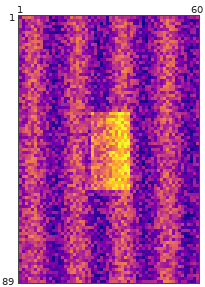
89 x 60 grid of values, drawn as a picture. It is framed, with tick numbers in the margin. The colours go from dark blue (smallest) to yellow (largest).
The centre is the ninth with the highest average. On average the colour sits 40% of the way up the scale. No single row or column stands out from its neighbours. In the centre lies a patch that is higher than the rest. Upright stripes repeat 4 times across the table.
